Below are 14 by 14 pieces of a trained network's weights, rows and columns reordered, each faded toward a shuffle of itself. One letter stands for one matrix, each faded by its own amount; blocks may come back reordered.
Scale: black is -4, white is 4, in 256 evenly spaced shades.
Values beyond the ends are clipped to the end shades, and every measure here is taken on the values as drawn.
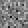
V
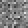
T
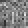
T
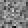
V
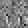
T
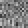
T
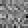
T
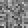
V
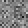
T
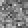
V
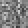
T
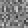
T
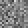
T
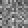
T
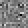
V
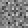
T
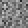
T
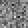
V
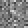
T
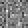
V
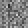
V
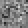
V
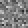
T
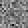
T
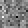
V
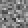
T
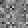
T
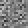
T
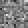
V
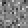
V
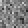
V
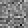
T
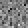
V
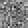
V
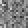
V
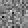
V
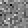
V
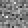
V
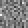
T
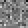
V
